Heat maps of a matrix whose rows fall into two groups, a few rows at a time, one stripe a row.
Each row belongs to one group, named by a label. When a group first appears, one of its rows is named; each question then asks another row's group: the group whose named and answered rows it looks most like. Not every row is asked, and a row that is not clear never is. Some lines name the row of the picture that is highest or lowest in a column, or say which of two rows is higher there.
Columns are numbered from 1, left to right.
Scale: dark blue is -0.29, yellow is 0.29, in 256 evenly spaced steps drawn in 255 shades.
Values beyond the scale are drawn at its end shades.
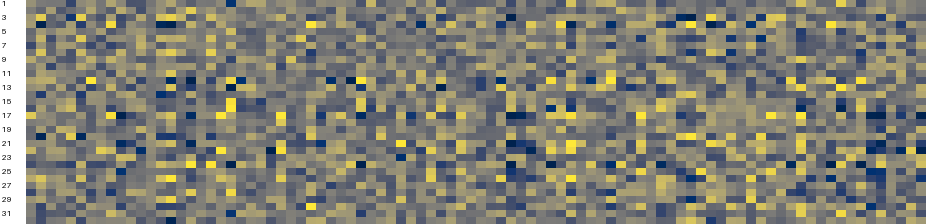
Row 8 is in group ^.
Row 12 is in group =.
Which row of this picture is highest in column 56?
21
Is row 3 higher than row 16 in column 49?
No
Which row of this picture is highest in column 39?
13
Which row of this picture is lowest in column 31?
12
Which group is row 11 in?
^
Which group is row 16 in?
=
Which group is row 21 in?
^
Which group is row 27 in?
=
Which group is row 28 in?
=
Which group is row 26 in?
^
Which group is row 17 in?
^
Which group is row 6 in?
^
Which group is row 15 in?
=
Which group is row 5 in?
=
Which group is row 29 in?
^
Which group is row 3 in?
^
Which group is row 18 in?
^
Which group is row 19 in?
=
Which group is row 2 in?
=
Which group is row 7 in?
=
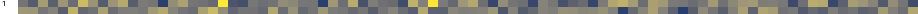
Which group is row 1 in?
=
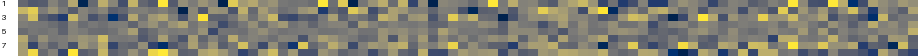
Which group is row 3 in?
^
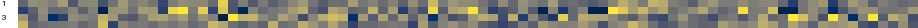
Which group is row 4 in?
^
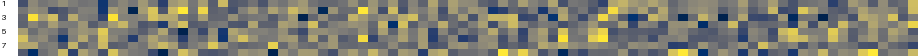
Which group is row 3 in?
^
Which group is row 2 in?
=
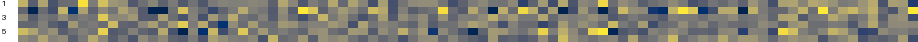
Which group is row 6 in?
^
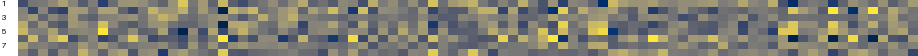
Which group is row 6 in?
=
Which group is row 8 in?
=
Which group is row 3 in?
^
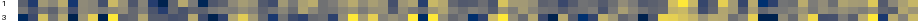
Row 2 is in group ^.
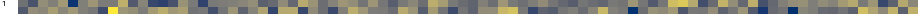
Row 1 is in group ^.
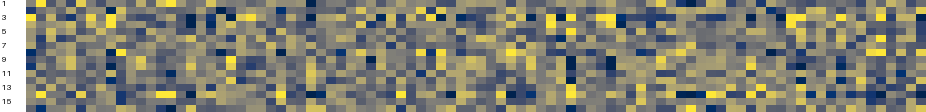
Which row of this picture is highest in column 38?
14
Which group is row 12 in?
=
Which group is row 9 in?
=
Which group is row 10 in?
=
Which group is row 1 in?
^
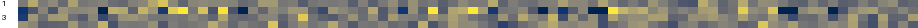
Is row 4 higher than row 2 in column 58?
Yes
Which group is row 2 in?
=
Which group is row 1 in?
^
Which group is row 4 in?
^
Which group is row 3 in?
=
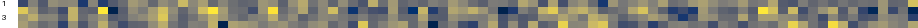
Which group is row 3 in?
^
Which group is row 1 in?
=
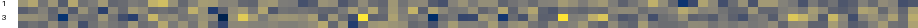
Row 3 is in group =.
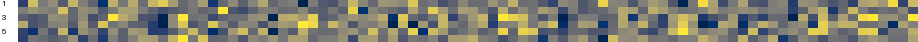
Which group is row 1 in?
^
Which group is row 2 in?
=
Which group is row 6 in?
=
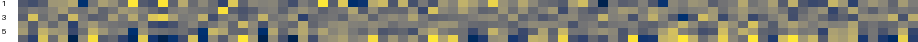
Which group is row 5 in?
^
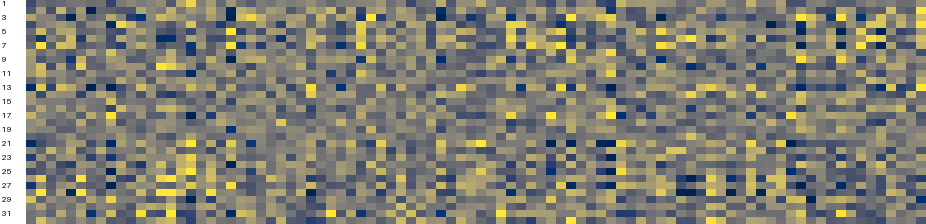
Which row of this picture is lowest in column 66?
28
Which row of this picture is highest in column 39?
31
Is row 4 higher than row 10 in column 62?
Yes
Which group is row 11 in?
=
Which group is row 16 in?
^
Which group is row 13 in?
=
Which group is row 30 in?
^
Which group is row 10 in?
^
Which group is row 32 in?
^
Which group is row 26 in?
^
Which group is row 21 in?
=
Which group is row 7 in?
=
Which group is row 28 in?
^
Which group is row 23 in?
=
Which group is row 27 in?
=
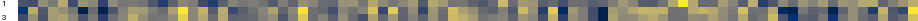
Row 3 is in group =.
